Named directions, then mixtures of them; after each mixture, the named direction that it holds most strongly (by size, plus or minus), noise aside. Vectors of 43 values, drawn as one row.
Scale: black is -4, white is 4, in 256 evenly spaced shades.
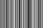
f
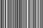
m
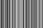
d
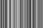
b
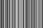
d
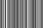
m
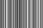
m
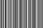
m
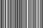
m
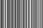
m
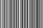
m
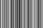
f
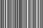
m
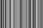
b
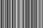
d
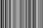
b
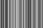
b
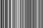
b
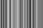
b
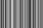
b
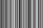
f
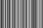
d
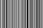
m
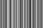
b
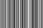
f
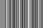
f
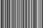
d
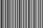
m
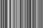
b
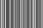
b
